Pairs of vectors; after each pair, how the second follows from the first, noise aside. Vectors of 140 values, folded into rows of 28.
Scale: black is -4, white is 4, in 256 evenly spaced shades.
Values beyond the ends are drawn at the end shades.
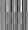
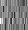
shuffled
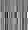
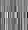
negated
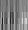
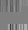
partly zeroed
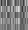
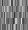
shuffled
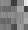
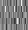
shuffled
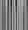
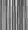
negated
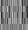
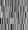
shuffled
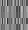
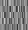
shuffled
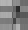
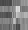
negated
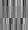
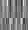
negated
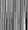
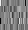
shuffled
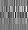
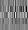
negated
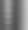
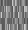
shuffled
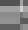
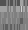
partly zeroed
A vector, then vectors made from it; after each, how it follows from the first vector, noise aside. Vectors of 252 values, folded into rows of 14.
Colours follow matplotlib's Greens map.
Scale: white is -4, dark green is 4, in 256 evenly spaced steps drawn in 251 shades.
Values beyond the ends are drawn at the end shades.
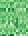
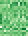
wrapped around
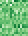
reversed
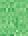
shrunk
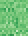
shrunk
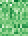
reversed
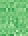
shrunk
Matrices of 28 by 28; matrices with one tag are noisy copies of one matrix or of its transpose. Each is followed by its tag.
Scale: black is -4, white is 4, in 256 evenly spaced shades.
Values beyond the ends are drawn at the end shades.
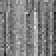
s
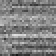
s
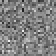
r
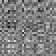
r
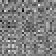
r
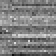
s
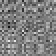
r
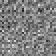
r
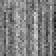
s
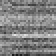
s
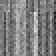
s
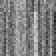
s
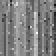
s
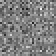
r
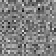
r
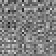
r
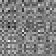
r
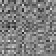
r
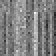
s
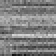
s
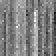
s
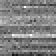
s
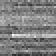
s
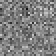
r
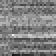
s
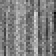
s
